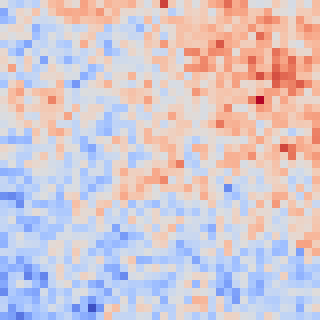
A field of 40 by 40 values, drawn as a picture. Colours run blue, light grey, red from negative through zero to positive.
Odd rows or columns: none. Ninth with the highest average: top right. Slope: up to the top right. Histogram: bell-shaped. Mirror symmetry: none. Ninth with the lowest average: bottom left. Stripes: none.
